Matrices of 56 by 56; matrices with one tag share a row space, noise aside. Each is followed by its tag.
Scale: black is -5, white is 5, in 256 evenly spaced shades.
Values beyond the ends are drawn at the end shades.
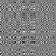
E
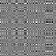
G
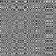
G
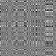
G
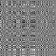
E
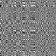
E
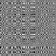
E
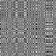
G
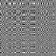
E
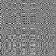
E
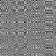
G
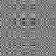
E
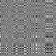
G
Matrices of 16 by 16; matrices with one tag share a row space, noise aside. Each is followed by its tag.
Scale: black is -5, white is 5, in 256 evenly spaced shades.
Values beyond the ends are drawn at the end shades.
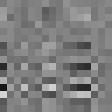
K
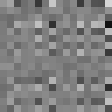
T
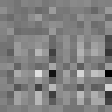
T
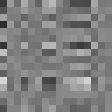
K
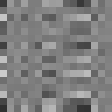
K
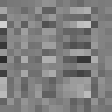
K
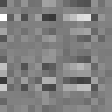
K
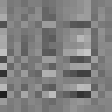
K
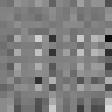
T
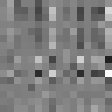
T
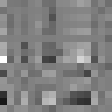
K
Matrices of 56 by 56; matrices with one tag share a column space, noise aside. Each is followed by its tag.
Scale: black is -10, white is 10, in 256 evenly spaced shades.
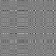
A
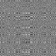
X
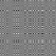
A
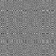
A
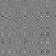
X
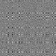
X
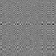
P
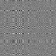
A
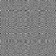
A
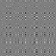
X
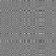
A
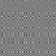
X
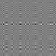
P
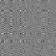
A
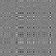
X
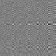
P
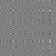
A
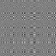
X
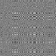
X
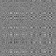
X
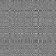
A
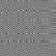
A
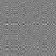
P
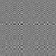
P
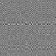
P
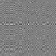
P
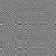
P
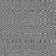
A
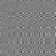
X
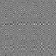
P
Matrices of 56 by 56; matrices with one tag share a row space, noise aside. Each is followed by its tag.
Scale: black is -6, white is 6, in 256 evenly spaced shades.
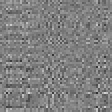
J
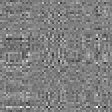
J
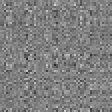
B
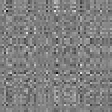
B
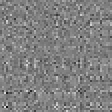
B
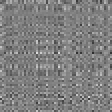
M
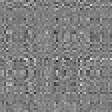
B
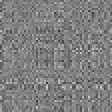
M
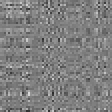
J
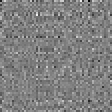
M
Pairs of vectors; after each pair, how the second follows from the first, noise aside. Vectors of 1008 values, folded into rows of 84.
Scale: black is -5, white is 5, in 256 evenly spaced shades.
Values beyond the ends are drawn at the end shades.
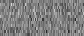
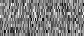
scaled up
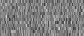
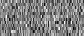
scaled up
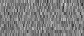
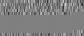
partly zeroed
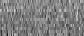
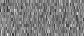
sign-scrambled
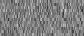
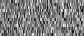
scaled up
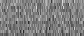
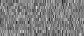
sign-scrambled
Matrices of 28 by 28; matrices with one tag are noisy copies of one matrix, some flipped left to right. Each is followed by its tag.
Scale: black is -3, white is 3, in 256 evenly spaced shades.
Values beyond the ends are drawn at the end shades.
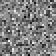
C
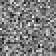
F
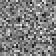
F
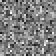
C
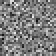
F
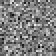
F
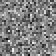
C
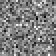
F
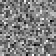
C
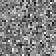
C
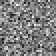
F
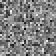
C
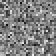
C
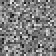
F
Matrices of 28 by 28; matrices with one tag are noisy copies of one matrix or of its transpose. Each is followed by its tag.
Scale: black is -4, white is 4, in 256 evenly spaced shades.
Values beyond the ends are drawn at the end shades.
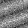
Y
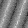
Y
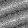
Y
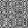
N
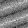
Y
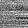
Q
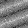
Y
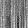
Q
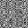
N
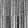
Q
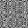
N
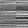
Q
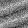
Y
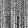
Q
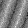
Y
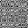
N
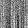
Q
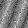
Y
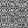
N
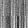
Q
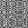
N
